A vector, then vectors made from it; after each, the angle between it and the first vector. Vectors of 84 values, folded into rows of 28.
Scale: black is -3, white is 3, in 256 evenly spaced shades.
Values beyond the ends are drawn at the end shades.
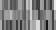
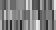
nearly parallel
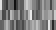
partly aligned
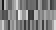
orthogonal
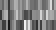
orthogonal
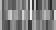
partly aligned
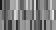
orthogonal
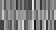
orthogonal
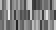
partly aligned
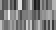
partly aligned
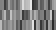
partly aligned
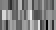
partly aligned
